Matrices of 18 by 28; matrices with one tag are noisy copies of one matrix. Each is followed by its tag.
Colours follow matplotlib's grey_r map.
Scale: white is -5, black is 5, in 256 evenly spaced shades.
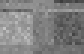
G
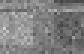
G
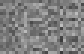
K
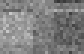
G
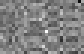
K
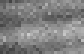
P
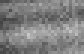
P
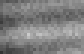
P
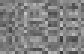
K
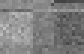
G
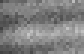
P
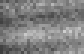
P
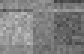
G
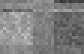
G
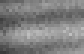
P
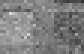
G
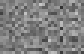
K
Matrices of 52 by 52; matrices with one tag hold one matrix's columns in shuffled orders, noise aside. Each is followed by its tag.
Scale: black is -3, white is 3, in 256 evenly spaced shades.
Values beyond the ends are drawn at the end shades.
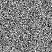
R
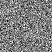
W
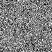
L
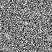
W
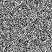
R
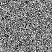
R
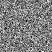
W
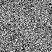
L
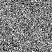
L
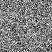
L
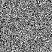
R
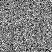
L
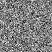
W
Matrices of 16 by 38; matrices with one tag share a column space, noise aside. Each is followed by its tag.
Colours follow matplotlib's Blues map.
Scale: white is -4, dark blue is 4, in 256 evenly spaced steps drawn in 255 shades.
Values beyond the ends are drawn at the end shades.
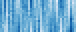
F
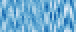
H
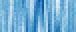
F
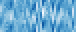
H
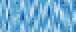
H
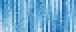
F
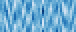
H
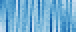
F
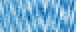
H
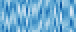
H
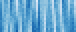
F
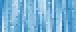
F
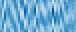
H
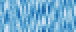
H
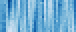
F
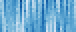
F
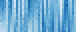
F
